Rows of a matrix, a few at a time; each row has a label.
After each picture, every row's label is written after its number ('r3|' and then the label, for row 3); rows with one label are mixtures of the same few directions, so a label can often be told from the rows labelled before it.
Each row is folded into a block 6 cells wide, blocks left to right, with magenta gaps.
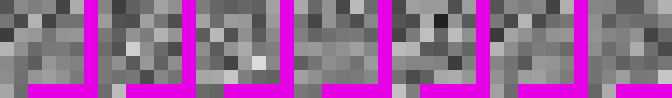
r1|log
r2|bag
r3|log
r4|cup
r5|log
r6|log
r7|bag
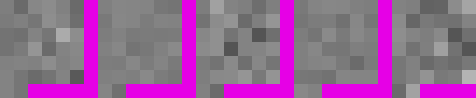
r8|bag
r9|bag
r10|bag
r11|log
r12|bag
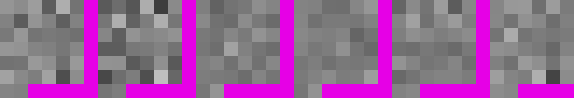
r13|cup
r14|cup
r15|bag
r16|bag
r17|cup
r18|cup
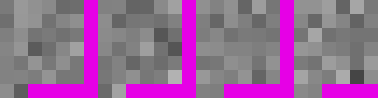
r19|bag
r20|bag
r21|cup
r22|cup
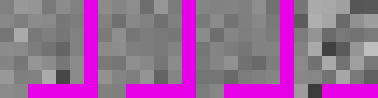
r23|cup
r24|cup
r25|log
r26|bag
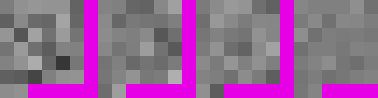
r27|log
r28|bag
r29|bag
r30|log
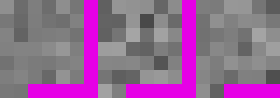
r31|cup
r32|log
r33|bag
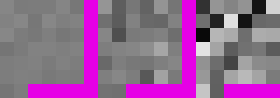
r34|log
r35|cup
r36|log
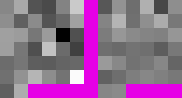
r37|bag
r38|cup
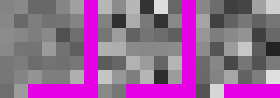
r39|bag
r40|cup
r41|bag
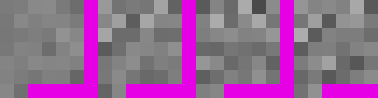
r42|bag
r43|log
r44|cup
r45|log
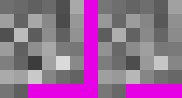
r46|log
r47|log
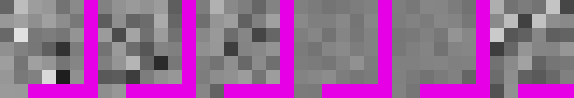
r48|cup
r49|log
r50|bag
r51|log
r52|bag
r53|log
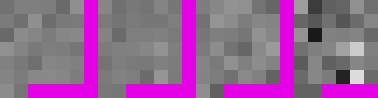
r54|log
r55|cup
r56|bag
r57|cup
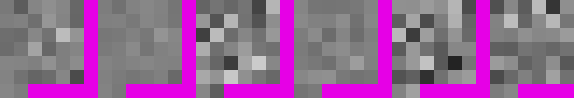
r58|bag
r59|bag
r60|log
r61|log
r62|log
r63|cup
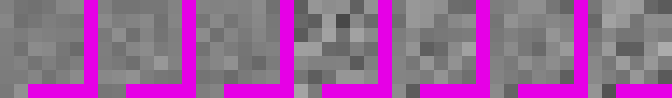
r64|bag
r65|log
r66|log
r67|log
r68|bag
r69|bag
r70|bag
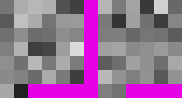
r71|bag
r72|cup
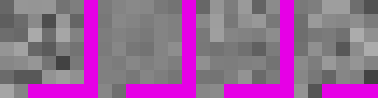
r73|log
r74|bag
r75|cup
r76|bag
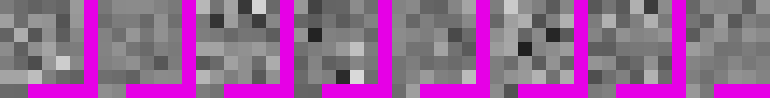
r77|log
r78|log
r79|cup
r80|cup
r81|bag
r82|bag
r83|cup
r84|log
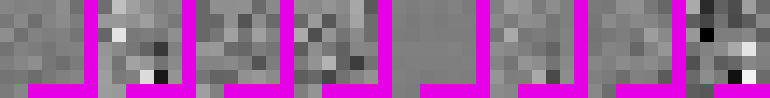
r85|log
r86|cup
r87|log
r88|log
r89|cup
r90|cup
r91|bag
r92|cup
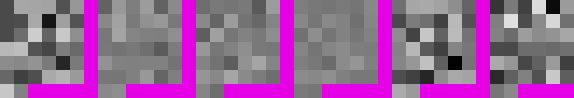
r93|log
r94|cup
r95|log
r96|log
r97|log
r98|cup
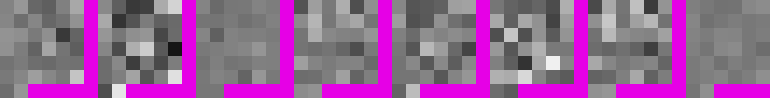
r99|bag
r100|bag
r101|cup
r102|cup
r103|bag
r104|log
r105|cup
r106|bag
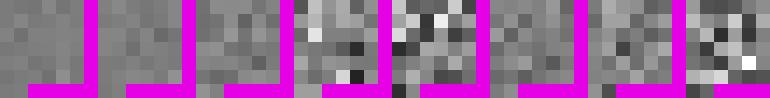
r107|cup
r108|bag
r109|log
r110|cup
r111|log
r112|log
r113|bag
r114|log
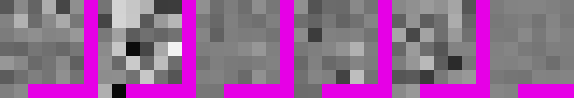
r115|cup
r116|bag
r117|cup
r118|cup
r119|log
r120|log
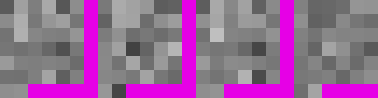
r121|cup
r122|bag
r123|cup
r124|bag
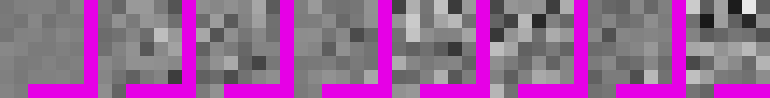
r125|log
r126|bag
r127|log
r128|bag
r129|cup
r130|log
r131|cup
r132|cup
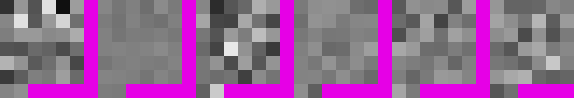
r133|cup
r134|cup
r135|bag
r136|bag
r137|log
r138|log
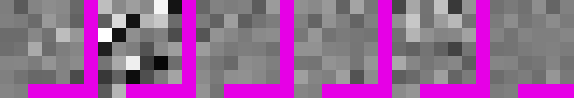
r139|bag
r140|log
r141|log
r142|cup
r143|cup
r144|cup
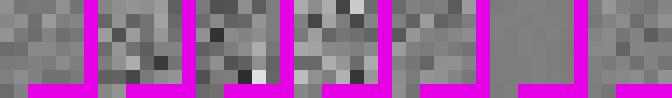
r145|log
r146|log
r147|cup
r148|cup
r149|log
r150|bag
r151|bag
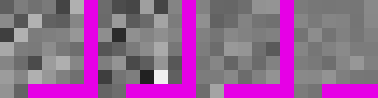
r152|log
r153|cup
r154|bag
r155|log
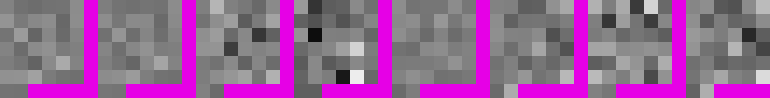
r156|log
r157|log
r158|bag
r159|cup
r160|log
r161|bag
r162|cup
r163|bag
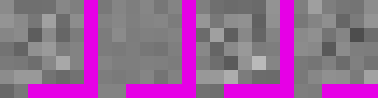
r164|log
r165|cup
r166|log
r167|bag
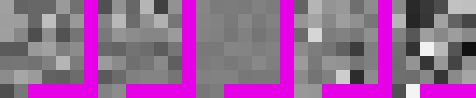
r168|log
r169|cup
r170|log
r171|cup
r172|bag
